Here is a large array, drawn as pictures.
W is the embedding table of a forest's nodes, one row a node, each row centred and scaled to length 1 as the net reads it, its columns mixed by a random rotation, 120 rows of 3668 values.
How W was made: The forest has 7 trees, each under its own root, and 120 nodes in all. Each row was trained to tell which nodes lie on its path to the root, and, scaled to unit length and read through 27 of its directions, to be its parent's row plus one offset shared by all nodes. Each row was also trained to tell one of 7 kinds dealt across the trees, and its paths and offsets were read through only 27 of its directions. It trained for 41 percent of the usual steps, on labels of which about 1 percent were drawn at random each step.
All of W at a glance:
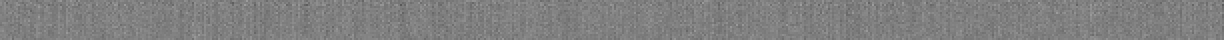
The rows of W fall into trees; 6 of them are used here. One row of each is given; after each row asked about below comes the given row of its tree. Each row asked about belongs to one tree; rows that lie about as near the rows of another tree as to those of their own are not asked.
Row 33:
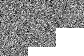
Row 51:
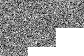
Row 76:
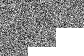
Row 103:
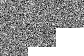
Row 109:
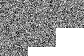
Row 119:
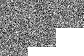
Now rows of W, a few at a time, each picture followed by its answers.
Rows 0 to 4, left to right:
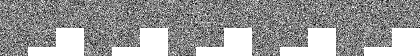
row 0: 76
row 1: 119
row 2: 103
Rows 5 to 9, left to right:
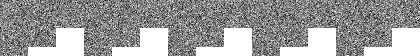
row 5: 76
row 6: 119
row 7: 51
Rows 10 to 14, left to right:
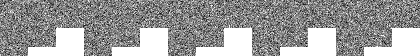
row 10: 109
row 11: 119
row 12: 109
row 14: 51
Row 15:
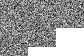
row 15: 51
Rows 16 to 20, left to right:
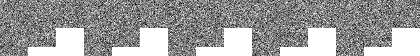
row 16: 51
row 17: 51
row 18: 119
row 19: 76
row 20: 76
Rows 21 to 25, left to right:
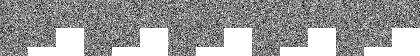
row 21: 119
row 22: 109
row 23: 109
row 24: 109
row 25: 51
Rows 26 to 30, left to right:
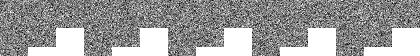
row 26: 109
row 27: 119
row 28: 119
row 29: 119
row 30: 109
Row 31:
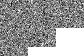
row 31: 119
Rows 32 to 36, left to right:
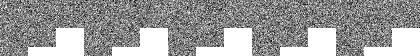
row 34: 76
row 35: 51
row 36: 119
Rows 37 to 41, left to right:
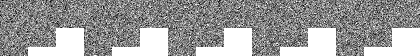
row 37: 33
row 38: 76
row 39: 119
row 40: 76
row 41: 76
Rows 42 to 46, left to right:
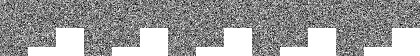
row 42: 51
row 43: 119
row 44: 51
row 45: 51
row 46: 109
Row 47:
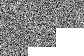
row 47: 76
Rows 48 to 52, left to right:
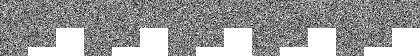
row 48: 76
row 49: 109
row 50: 119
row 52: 119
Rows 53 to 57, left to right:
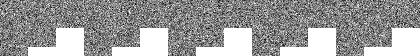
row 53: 109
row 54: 119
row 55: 109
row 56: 76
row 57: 51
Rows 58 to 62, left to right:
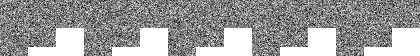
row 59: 76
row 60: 33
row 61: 51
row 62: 76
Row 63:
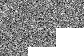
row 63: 76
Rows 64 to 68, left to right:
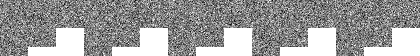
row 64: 76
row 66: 51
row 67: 109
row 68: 119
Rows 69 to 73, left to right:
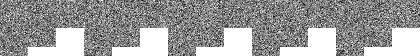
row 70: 109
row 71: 103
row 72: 109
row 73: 76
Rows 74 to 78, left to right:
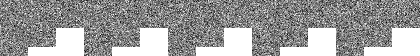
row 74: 103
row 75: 76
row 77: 76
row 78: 51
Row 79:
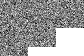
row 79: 119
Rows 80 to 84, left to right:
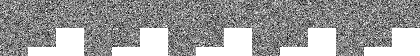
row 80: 76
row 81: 51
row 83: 33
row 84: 51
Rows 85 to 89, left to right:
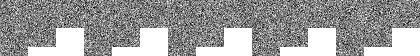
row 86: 109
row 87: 76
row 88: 119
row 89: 119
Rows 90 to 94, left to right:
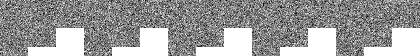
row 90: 119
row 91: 51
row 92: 119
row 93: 119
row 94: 51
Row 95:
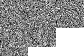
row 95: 103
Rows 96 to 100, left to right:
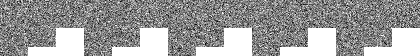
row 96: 51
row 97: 76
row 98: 103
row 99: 51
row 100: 51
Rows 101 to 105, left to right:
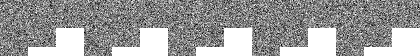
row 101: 109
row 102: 119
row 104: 109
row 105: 51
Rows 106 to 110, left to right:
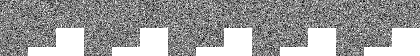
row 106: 109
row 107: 103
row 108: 103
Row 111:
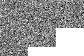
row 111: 51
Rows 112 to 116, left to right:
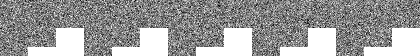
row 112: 76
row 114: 109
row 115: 33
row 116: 76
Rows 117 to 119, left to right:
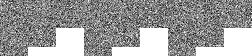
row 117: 103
